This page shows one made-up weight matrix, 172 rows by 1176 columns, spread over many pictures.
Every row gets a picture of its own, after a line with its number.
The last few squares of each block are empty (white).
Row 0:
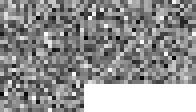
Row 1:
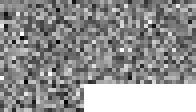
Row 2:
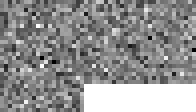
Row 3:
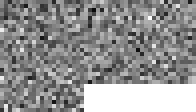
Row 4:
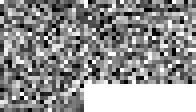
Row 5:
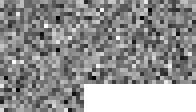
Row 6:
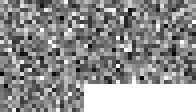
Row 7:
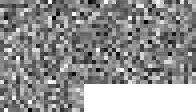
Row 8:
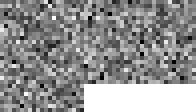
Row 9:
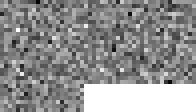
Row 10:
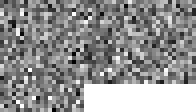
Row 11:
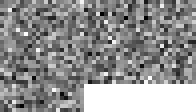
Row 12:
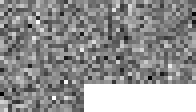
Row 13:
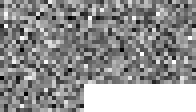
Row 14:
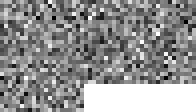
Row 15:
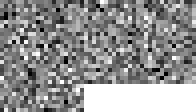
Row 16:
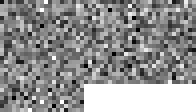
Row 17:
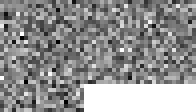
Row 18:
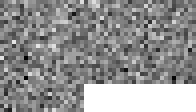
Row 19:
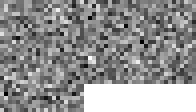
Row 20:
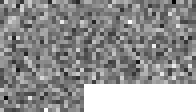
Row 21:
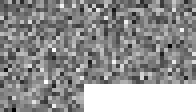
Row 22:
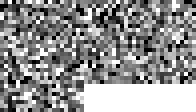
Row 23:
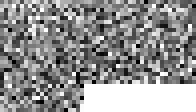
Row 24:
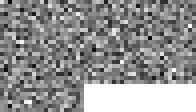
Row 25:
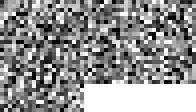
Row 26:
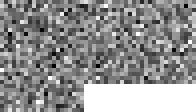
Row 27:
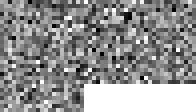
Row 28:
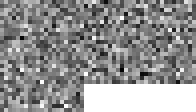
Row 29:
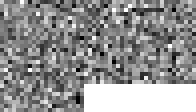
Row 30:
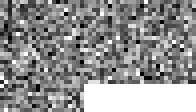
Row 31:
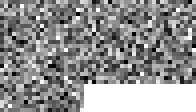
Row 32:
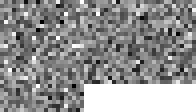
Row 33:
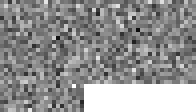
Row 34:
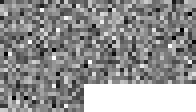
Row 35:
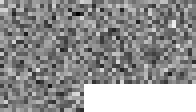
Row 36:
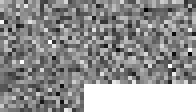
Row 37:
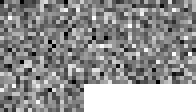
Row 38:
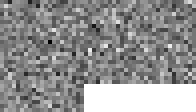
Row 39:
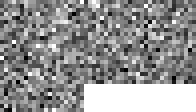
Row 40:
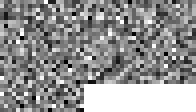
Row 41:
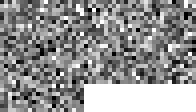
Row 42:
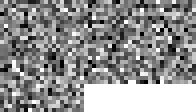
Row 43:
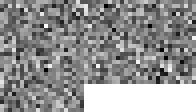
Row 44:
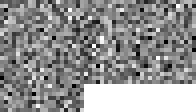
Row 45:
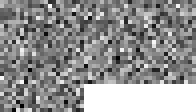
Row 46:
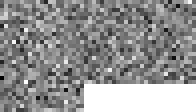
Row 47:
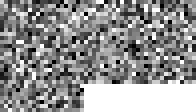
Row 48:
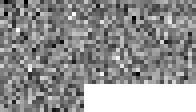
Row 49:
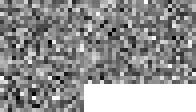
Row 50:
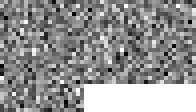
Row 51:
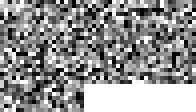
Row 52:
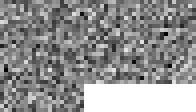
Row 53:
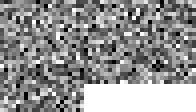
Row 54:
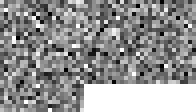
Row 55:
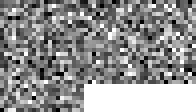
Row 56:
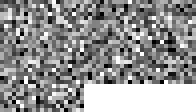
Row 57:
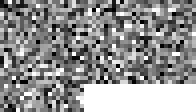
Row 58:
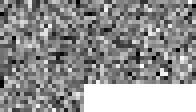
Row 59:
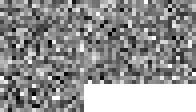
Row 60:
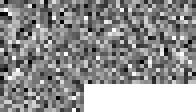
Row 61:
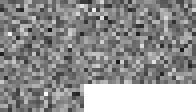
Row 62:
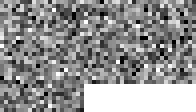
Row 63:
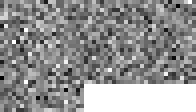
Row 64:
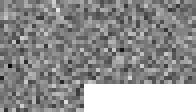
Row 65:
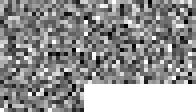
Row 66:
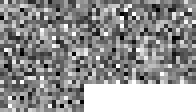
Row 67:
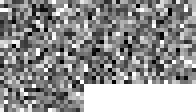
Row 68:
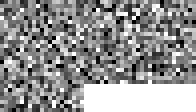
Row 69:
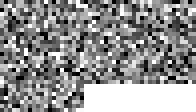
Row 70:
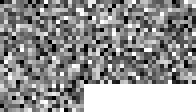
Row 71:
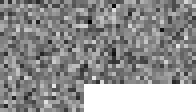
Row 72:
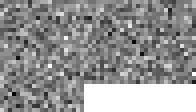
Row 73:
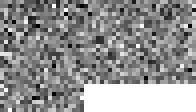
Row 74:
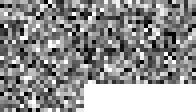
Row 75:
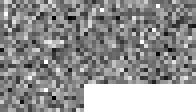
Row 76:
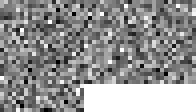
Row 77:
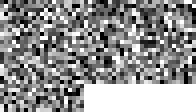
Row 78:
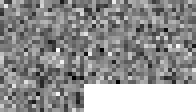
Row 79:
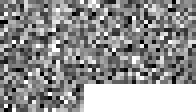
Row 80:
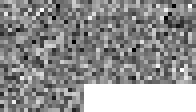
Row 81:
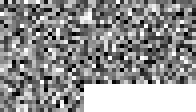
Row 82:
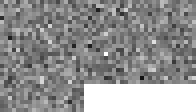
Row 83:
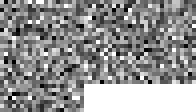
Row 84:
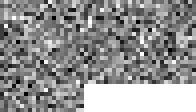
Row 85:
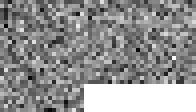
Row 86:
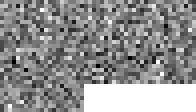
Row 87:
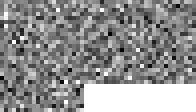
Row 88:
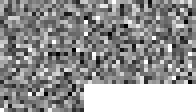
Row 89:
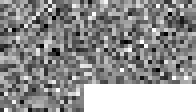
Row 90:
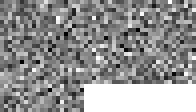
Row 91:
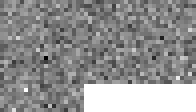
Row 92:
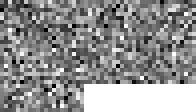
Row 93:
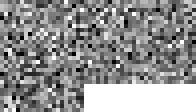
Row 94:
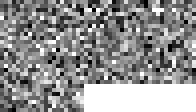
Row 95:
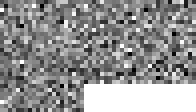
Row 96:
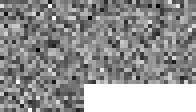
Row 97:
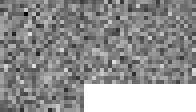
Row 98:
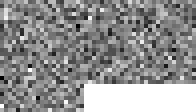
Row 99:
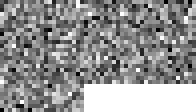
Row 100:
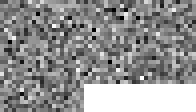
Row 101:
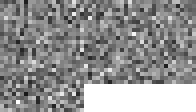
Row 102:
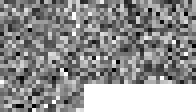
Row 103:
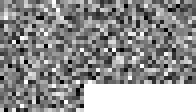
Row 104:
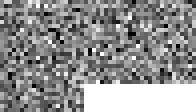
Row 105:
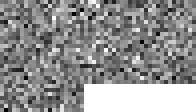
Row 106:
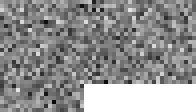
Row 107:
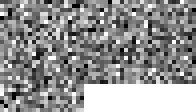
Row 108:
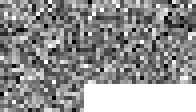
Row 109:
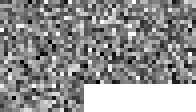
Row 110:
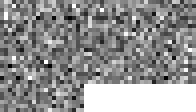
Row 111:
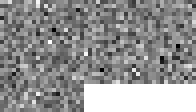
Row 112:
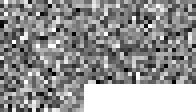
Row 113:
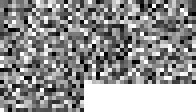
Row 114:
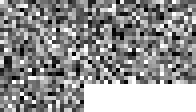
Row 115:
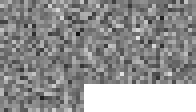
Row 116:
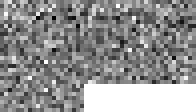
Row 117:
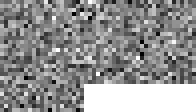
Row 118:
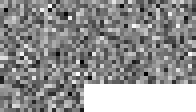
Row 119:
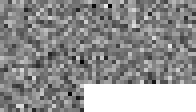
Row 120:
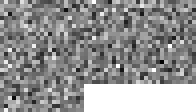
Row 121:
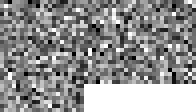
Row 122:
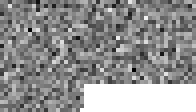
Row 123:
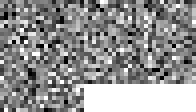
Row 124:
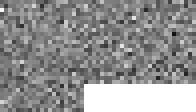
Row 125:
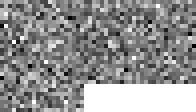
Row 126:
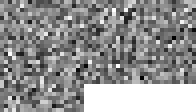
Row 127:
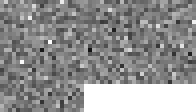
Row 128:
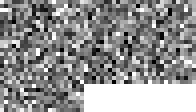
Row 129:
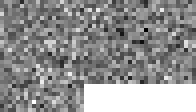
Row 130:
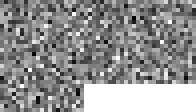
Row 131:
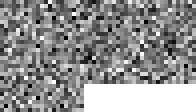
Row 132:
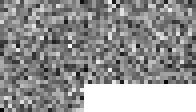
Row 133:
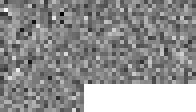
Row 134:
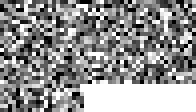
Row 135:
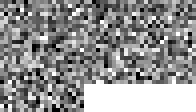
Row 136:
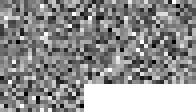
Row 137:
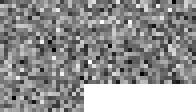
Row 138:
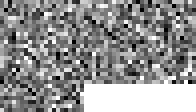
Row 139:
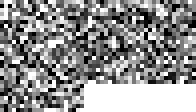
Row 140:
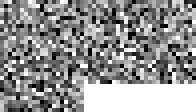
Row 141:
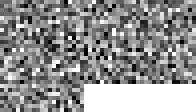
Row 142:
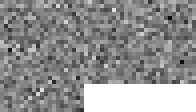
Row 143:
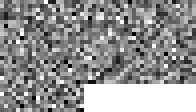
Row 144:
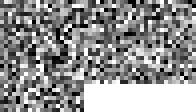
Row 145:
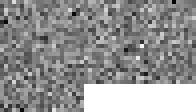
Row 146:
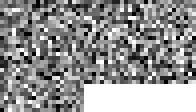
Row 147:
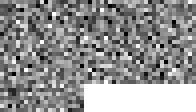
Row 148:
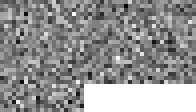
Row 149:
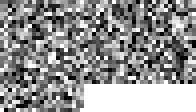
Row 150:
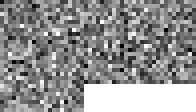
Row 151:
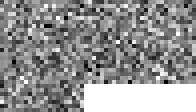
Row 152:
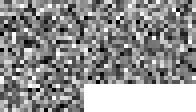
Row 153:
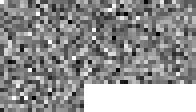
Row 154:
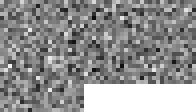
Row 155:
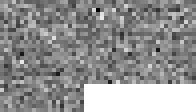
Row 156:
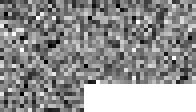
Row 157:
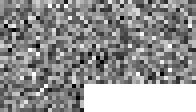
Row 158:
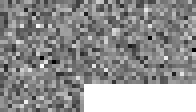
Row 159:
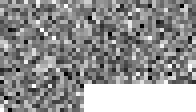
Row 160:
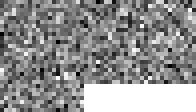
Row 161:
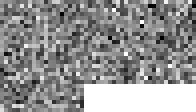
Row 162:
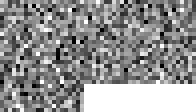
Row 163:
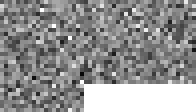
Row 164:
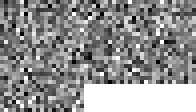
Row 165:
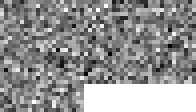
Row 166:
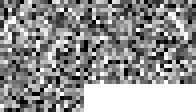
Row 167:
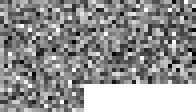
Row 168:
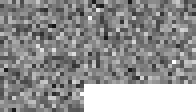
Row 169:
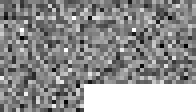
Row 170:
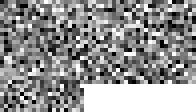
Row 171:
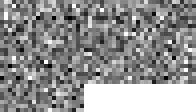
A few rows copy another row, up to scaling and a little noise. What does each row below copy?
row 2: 158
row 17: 1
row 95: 124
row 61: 134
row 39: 18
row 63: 46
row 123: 15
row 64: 103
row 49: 59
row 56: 148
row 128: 67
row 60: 133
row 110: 171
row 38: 121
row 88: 65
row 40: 143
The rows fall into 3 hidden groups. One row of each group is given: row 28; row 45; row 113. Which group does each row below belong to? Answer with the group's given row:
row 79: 45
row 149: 113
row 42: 28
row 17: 45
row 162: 113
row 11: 113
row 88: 113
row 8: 45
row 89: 45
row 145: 45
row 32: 113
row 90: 28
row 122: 28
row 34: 28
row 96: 45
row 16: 28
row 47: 113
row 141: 28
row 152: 113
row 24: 113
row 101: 45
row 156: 45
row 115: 45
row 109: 28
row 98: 45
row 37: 28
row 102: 113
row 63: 45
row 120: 28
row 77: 45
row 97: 113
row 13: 45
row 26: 113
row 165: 28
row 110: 45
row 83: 28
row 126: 28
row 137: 28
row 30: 113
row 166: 113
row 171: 45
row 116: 45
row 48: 45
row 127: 28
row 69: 113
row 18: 45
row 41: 28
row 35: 113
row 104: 28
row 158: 113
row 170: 28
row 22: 28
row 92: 28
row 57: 28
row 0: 45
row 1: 45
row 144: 28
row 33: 28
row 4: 28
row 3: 45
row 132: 113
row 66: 28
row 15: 45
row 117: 45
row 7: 45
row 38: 28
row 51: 28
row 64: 45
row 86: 113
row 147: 113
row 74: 45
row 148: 45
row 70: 28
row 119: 113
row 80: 45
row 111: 28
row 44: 113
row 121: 28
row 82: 28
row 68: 28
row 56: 45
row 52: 45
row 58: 113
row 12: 113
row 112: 45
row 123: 45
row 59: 113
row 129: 28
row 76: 45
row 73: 113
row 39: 45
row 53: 28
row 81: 28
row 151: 113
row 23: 113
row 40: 45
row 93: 28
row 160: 113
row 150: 28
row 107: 28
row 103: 45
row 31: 113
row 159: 113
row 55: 113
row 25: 113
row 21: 28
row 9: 28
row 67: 113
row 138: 113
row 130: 45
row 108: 45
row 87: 45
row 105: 45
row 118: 113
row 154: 28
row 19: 45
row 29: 28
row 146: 113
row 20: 113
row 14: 45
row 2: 113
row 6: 28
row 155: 28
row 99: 113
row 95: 28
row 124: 28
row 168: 28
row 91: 113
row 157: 113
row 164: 45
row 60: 113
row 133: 113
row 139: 45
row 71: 28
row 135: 45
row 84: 45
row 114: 28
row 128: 113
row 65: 113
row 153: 28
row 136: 45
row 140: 28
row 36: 28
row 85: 45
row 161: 113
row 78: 28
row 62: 113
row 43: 113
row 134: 113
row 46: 45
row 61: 113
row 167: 28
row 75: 45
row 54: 113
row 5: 113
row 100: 28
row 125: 45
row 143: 45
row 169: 45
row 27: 28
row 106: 113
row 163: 28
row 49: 113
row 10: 45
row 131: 45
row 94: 28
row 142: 113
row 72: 113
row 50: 45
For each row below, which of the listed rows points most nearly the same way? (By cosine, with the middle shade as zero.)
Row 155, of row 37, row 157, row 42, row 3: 42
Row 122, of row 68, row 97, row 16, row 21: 68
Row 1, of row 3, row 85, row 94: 3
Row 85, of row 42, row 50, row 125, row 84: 50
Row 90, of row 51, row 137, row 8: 137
